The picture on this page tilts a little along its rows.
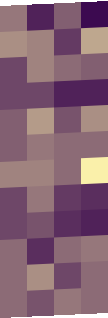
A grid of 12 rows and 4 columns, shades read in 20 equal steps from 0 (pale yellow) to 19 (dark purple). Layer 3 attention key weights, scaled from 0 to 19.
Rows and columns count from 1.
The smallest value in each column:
8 7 10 0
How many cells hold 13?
3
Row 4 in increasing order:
14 14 17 17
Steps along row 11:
down up down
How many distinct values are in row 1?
4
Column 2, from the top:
17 9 9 14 7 10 9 10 13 16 8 13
